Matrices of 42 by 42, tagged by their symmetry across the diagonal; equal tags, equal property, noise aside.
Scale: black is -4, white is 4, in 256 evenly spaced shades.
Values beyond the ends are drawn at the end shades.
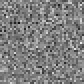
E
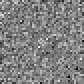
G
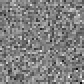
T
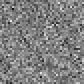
E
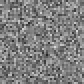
T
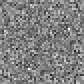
G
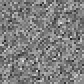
G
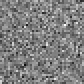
T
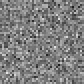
T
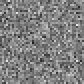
E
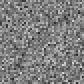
G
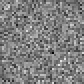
G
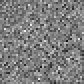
G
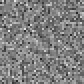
T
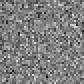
E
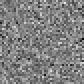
E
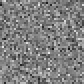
T
